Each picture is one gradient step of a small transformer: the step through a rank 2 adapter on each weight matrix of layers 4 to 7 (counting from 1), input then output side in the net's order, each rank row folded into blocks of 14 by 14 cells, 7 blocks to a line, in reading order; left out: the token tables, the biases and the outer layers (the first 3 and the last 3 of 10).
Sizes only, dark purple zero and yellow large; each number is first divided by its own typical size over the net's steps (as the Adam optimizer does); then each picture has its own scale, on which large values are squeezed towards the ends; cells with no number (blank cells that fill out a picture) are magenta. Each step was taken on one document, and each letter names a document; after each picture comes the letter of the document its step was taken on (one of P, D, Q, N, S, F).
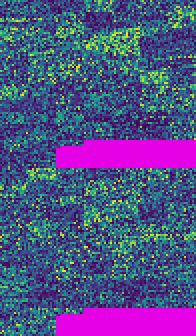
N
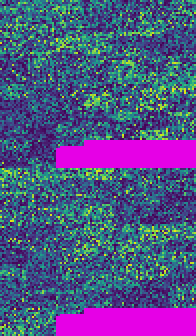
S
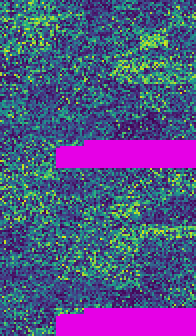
S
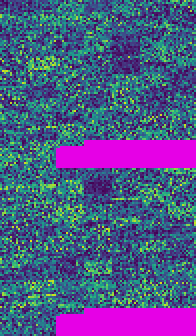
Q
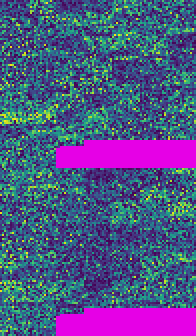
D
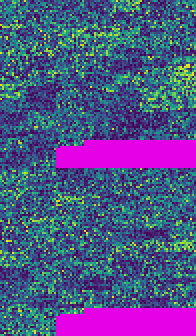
D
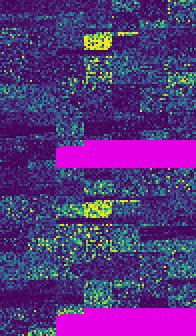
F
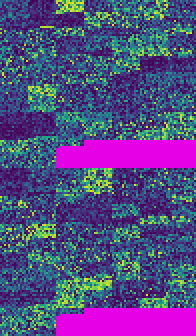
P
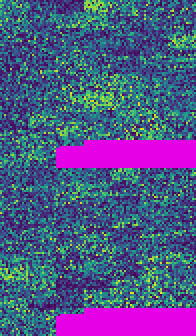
Q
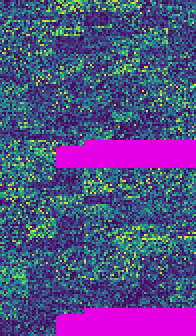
N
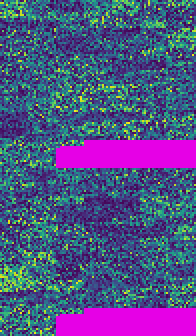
D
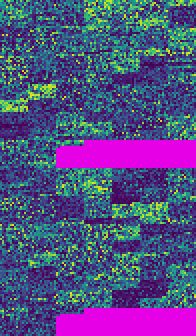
P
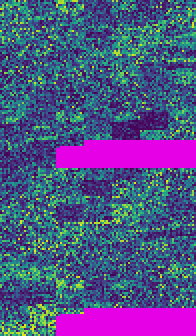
S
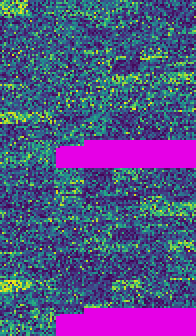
D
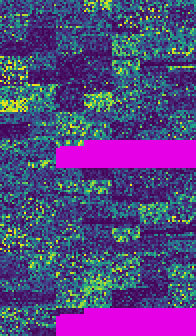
P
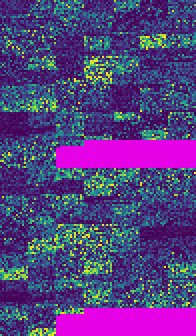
F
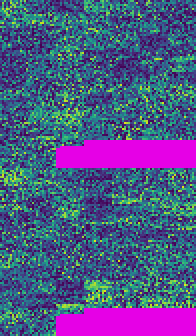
Q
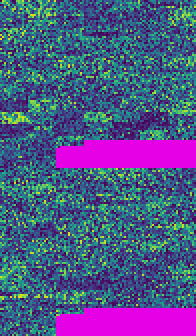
S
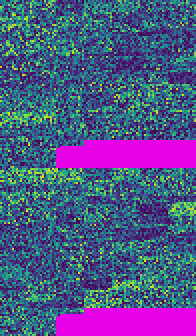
Q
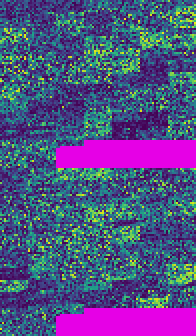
S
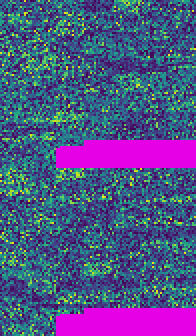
D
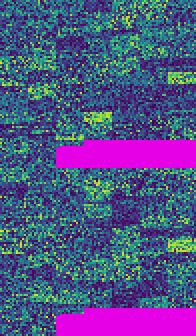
P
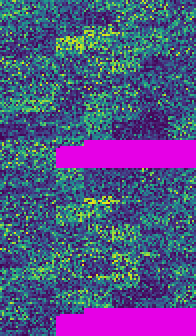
P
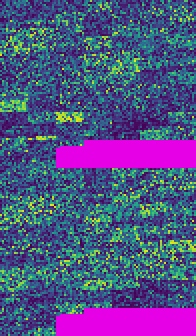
S
